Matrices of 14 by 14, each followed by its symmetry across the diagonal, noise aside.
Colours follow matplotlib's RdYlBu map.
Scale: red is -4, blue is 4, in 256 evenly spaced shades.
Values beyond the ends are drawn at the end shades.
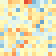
neither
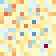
symmetric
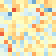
antisymmetric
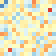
symmetric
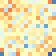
symmetric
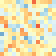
antisymmetric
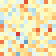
neither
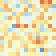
neither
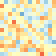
antisymmetric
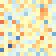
neither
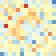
symmetric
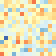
neither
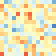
antisymmetric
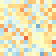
antisymmetric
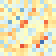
symmetric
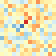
antisymmetric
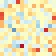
neither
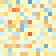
neither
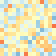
symmetric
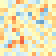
antisymmetric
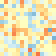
antisymmetric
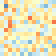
neither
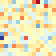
antisymmetric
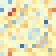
symmetric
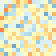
symmetric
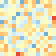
symmetric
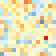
neither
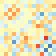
symmetric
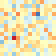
antisymmetric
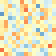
neither
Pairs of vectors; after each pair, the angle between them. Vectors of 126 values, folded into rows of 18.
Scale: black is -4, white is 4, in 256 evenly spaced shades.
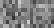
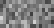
partly aligned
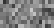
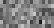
nearly parallel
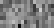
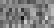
partly opposed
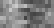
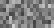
orthogonal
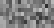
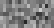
nearly parallel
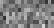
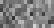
orthogonal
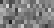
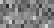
nearly opposite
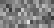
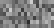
nearly opposite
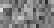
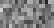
nearly parallel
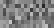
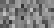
partly opposed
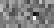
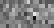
nearly opposite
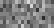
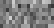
partly aligned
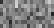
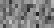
partly opposed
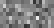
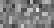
partly aligned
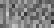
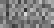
nearly opposite
